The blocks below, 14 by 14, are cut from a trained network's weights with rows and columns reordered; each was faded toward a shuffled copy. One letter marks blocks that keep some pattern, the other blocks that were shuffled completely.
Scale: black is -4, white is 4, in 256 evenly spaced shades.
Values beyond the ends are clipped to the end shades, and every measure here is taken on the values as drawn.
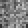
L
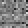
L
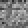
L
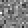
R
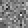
R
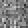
L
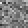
R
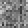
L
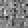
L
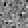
R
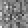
L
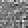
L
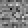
L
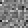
L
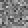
R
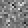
R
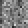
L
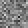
R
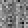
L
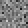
R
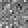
R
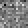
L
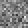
R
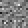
R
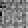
L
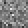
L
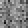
L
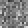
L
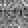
L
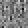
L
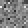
R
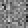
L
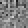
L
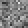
L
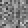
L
